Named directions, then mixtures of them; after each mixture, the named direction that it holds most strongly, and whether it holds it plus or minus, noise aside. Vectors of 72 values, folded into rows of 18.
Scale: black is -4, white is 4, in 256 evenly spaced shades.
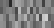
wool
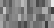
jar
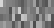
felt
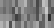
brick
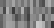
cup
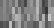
brick, minus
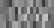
wool, plus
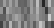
brick, minus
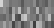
felt, plus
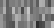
cup, minus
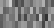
wool, minus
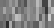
brick, minus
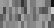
jar, minus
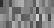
felt, minus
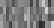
cup, minus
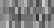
brick, plus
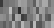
felt, minus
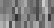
brick, plus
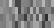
wool, minus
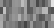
jar, plus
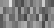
wool, minus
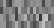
wool, plus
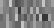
wool, minus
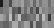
felt, minus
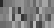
felt, minus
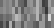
brick, minus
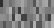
felt, minus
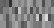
wool, plus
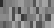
felt, minus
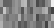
jar, plus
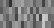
wool, plus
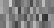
wool, minus
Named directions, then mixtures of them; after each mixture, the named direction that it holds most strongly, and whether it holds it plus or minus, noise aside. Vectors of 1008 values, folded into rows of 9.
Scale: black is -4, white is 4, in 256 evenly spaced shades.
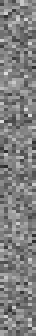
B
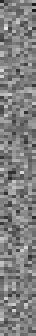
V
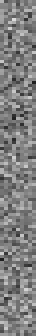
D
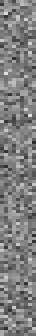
B, plus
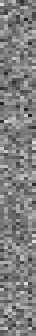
B, minus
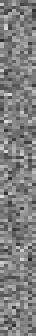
B, minus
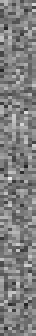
V, minus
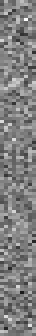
B, plus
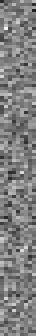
V, plus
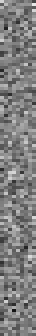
V, minus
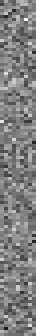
B, plus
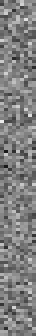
B, plus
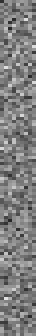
D, minus
